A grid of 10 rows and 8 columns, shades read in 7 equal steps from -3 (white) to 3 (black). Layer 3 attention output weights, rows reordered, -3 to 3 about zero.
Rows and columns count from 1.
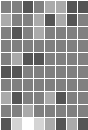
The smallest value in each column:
-1 -2 -3 -2 -1 -1 -1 0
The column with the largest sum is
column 8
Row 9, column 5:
0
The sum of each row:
1 -1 0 0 1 2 0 0 -1 -6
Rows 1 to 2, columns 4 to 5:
0 -1 / -1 1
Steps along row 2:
up same down up down up down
